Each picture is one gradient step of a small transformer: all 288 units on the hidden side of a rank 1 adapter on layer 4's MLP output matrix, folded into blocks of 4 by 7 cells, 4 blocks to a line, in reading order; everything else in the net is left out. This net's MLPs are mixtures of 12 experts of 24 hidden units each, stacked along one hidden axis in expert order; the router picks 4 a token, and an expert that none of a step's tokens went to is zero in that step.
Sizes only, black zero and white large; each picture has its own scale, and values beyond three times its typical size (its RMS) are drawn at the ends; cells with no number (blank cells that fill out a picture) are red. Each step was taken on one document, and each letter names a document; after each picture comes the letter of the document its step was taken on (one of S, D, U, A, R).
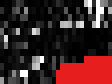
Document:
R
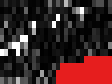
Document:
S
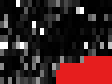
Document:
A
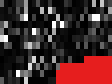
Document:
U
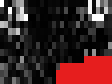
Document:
U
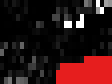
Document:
R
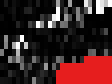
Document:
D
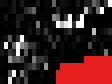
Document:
R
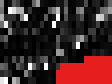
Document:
U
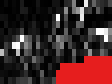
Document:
S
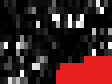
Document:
R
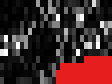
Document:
S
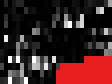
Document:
R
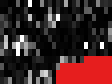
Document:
A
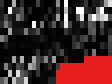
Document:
U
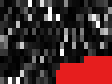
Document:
A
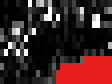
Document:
S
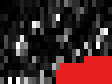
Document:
S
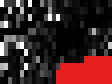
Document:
A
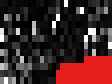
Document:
U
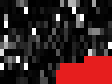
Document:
S
